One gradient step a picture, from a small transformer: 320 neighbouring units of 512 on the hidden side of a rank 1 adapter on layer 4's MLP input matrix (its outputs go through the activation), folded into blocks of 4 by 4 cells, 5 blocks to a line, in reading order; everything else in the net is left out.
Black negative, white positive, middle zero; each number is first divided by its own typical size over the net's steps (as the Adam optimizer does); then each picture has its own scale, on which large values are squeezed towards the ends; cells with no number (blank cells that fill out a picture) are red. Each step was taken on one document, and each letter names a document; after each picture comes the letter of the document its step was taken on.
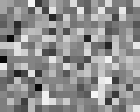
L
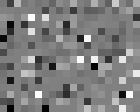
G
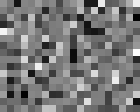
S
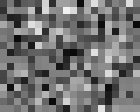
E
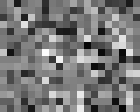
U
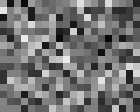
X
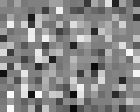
S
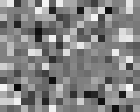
E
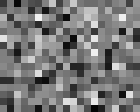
E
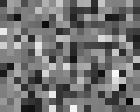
L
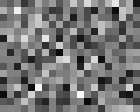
X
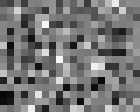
U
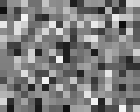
E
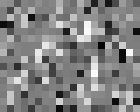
S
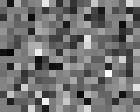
U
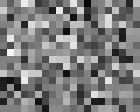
U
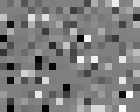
G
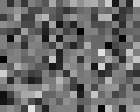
U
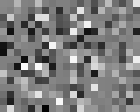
S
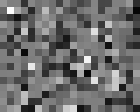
L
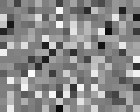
S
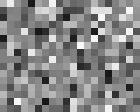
E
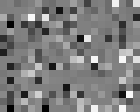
G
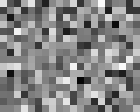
E
